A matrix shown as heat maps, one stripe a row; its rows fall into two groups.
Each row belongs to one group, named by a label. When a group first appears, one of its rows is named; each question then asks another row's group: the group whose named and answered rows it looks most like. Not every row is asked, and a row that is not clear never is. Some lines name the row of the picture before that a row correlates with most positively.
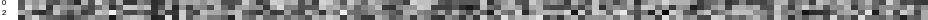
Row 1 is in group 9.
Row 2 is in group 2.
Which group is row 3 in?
9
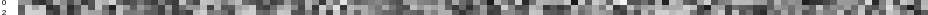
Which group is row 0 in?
2
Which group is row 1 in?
9
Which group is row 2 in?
9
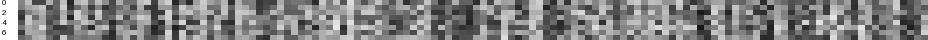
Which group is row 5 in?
9
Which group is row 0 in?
9
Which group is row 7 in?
9
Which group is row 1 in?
9
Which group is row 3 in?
9
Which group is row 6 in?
9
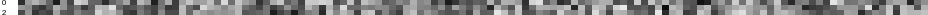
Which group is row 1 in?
2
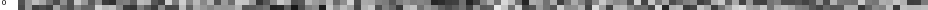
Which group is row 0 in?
9
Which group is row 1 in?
2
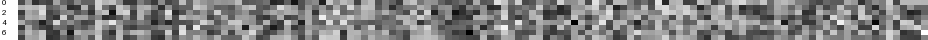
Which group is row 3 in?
9
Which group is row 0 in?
2
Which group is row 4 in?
2
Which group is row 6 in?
9
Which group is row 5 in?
2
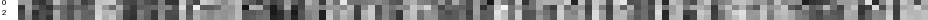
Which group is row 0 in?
2
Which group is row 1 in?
2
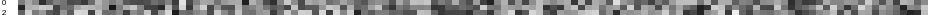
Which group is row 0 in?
2
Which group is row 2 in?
9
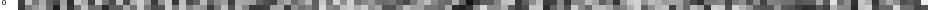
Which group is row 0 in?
9
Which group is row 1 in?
9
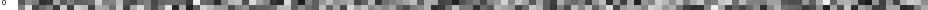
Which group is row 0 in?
2
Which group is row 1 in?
9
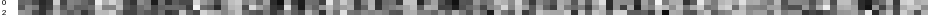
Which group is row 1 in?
2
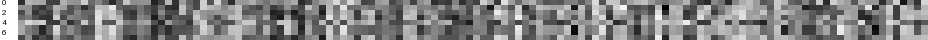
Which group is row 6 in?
2
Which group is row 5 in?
2
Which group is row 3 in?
2
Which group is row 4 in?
9
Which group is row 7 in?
2
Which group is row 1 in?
2
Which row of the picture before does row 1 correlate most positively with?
2
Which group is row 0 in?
9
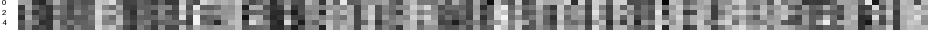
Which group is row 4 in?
2
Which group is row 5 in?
2
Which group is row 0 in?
2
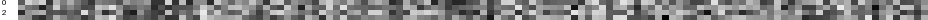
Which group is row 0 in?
9
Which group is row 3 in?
2
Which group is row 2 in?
9
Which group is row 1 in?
2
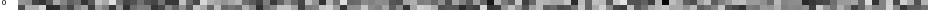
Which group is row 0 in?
2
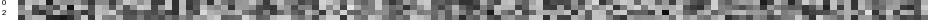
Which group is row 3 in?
9
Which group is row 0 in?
9
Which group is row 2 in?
2
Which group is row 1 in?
9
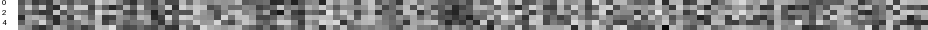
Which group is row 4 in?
9
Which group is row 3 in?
9
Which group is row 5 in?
2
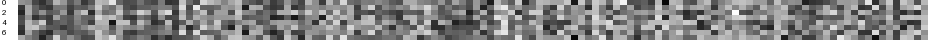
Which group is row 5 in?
9
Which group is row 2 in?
9
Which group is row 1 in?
2
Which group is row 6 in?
2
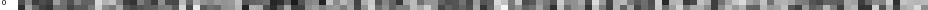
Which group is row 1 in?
2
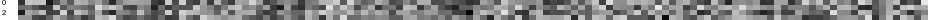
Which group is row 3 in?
2
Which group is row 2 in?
9
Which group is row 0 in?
9
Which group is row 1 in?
2
